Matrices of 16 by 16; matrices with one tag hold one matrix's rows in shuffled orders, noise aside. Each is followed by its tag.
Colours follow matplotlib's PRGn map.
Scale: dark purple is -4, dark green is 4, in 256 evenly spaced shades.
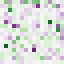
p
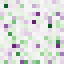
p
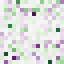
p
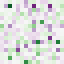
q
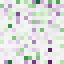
q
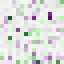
q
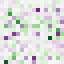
p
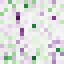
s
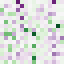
s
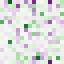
q
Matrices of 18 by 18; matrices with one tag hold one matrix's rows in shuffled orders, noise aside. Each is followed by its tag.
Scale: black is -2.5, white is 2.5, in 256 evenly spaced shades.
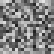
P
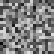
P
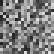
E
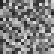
E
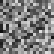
E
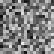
E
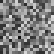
E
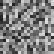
E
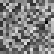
E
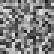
P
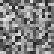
P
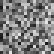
E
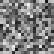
P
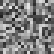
P
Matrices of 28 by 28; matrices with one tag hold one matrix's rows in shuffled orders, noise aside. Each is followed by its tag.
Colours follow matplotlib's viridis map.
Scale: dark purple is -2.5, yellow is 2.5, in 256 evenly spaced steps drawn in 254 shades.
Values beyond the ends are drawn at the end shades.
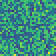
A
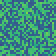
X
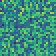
A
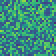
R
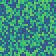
R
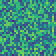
X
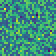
R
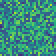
R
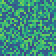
X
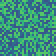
X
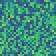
A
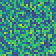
R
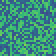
R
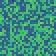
R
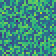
X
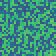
A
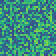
R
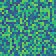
X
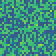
X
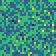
X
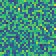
X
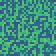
X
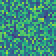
X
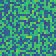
R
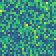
X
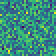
X
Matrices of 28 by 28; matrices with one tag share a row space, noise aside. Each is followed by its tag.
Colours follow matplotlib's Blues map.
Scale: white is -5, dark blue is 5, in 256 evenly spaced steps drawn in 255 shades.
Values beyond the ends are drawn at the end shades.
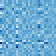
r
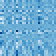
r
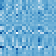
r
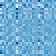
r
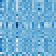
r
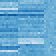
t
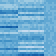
t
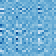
r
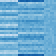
t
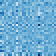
r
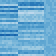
t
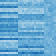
t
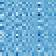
r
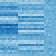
t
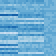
t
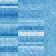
t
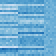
t
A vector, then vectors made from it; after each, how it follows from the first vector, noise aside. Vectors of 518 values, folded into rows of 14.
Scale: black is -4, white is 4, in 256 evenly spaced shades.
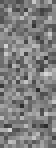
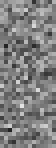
negated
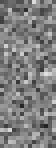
copied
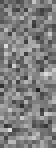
copied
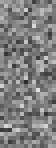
negated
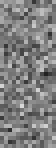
negated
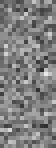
copied
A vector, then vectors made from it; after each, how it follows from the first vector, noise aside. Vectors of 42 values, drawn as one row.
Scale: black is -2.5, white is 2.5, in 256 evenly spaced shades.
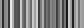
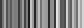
wrapped around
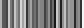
wrapped around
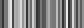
sign-scrambled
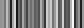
reversed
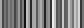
wrapped around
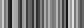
sign-scrambled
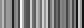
wrapped around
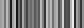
reversed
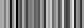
reversed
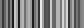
wrapped around
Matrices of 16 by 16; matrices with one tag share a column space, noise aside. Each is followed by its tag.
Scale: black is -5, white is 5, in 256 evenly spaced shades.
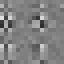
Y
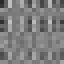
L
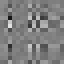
Y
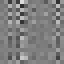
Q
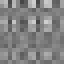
L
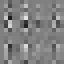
Y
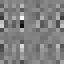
Y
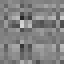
Y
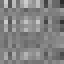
L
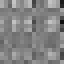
L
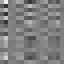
Q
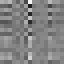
Q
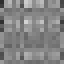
L
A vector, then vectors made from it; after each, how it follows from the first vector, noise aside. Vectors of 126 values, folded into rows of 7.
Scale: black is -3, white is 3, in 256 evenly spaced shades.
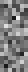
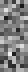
reversed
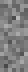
shrunk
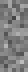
shrunk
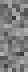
shrunk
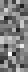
reversed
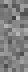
shrunk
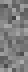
shrunk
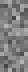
shrunk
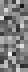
reversed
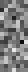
wrapped around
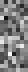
reversed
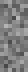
shrunk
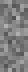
shrunk
